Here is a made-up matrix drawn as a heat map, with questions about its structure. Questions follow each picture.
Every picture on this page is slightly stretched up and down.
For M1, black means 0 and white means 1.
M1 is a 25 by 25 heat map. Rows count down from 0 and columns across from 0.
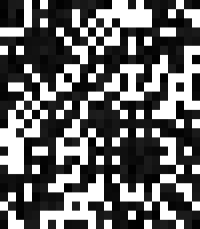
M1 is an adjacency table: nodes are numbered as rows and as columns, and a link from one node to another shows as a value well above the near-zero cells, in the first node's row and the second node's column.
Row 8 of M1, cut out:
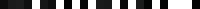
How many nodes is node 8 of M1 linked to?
10
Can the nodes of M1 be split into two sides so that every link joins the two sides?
no
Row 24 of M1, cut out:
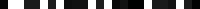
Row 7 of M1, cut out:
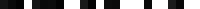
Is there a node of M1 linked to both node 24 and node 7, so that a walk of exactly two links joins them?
no
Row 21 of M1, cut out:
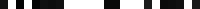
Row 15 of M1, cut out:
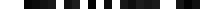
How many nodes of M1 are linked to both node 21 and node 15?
3
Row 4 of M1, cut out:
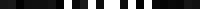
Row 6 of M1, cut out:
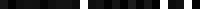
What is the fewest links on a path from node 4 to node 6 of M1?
3
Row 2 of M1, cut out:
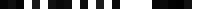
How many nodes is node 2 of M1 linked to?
10
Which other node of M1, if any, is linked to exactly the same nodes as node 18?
node 13
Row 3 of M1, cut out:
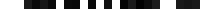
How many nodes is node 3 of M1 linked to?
9
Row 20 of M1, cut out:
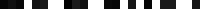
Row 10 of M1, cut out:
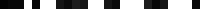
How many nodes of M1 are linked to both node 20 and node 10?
8
